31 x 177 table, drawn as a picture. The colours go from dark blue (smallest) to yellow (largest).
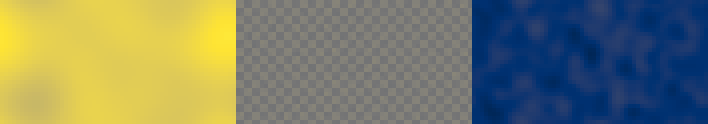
It is made of 1 by 3 panels. Panel 1,1: very high, smooth, faint in contrast. Panel 1,2: middling, checkered, faint in contrast. Panel 1,3: very low, blotchy, faint in contrast.
